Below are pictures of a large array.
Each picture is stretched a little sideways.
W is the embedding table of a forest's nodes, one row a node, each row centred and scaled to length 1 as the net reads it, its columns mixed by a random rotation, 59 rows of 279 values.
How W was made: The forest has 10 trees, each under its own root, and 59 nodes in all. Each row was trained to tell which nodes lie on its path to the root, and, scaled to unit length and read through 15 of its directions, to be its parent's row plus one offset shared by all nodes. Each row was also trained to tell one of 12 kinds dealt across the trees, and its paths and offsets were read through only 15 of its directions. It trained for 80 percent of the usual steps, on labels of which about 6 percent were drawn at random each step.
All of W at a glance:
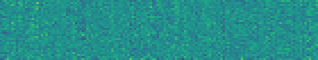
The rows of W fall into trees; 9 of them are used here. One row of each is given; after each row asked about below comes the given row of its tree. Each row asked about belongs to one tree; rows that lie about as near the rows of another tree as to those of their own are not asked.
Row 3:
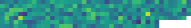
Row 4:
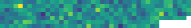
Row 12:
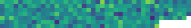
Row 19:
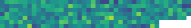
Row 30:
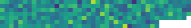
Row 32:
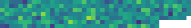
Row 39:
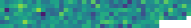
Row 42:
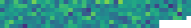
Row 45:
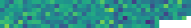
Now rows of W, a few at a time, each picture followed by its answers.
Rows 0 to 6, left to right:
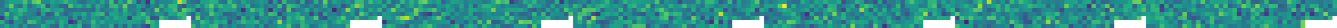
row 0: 19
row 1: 19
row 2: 39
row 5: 3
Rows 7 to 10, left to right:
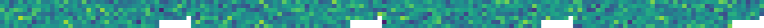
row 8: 30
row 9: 3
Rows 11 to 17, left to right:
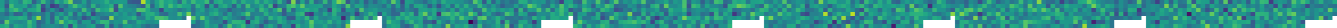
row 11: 39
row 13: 30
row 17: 4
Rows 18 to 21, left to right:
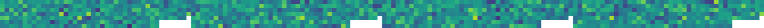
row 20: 4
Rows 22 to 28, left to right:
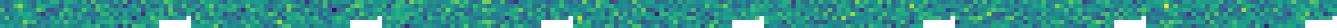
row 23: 19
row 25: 3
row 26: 30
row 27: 39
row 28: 4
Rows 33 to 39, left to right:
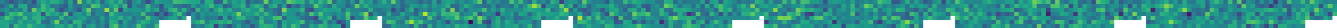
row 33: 45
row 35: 32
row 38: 39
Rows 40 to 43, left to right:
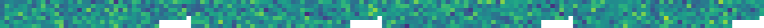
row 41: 12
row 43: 4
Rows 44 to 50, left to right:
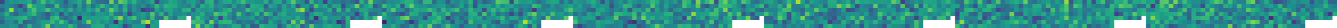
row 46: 3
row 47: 32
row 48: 42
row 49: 19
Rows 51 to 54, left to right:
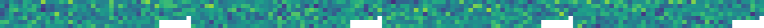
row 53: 45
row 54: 42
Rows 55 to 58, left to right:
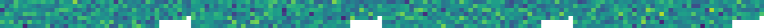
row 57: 39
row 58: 30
